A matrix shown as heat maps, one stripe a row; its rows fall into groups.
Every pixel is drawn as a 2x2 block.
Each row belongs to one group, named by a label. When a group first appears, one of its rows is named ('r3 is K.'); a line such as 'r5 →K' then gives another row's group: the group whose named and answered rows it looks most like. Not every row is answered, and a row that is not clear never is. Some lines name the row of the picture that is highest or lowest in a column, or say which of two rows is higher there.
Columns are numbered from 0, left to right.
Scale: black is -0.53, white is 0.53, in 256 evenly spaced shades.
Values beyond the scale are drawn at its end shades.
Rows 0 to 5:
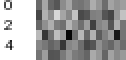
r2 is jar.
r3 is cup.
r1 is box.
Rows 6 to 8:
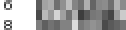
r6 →jar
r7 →box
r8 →box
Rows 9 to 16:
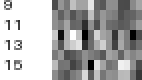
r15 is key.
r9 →box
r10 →box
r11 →box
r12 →cup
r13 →cup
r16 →key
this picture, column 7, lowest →11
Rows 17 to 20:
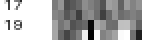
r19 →key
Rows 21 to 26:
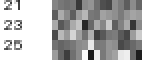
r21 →jar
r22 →jar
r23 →cup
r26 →key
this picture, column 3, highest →24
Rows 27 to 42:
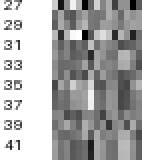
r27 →cup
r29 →jar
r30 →cup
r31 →box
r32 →key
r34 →box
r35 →box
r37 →box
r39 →jar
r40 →key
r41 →key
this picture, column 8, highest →30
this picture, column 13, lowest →27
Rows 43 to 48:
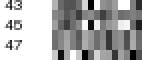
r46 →jar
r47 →jar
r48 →cup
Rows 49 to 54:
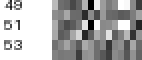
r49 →key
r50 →box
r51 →key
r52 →cup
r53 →jar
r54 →jar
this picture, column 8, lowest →54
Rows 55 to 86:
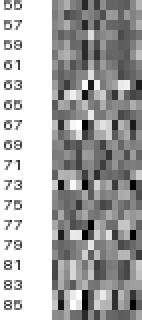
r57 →box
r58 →box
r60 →box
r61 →box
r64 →cup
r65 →jar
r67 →cup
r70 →jar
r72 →box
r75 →jar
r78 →cup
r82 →box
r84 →cup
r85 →cup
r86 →box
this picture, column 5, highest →63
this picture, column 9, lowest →70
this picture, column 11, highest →63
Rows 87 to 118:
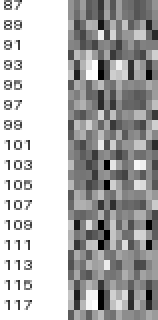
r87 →box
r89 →cup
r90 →key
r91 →jar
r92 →box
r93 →cup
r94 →cup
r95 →jar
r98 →key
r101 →key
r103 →key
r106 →jar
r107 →box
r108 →key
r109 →cup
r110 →key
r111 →cup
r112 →jar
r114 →jar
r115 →cup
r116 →cup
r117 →cup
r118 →jar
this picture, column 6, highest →113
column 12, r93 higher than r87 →Yes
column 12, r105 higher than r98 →Yes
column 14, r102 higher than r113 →No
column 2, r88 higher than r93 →No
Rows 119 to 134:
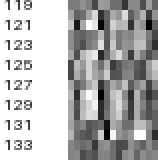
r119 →jar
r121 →cup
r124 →cup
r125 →box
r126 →box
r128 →cup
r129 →cup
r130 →cup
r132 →key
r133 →jar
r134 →jar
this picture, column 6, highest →126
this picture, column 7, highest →132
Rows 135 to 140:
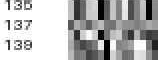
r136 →cup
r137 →jar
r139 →key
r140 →key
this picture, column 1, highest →137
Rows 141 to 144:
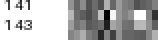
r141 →box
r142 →key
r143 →key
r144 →box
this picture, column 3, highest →144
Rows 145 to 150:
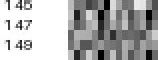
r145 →key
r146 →cup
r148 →box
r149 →jar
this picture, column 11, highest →145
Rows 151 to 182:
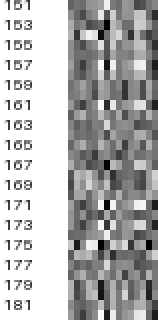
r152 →key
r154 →cup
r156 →key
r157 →key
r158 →key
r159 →jar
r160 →jar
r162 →jar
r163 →box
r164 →key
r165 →jar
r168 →box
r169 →box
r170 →jar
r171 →key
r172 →box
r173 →key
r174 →box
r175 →cup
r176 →box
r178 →jar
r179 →cup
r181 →key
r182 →key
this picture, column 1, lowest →175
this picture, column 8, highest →154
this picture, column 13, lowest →175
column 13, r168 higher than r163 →Yes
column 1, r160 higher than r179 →Yes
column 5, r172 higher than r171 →No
